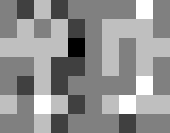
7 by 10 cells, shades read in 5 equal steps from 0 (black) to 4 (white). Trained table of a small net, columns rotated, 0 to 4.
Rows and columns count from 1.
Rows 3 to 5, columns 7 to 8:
3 2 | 3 2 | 2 2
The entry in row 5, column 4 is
1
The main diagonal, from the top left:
2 3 3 1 2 2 2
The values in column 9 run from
2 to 4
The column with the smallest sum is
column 5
